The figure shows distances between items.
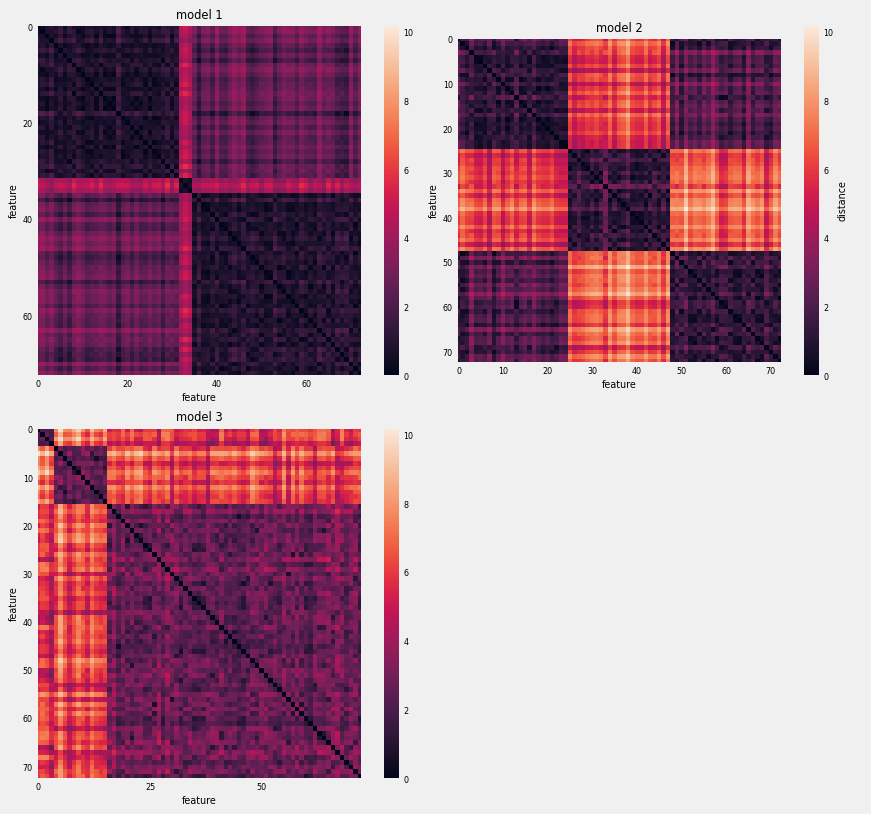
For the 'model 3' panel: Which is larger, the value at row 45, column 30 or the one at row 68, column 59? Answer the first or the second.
the second
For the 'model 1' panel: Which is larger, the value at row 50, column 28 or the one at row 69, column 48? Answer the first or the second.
the first
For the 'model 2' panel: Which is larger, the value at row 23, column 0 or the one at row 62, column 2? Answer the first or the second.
the first
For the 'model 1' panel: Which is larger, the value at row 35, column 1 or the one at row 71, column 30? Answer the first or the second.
the first
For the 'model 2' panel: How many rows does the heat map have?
73
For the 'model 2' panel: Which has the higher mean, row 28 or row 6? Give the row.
28
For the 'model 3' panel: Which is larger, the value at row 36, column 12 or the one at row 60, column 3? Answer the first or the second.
the first
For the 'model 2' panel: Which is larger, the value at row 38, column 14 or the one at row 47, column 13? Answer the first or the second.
the first
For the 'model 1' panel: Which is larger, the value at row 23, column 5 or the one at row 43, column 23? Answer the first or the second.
the second
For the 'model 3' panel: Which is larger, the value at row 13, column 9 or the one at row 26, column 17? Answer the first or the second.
the second
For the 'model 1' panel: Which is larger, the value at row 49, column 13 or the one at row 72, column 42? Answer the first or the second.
the first
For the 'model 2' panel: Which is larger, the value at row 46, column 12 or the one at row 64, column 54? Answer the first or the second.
the first
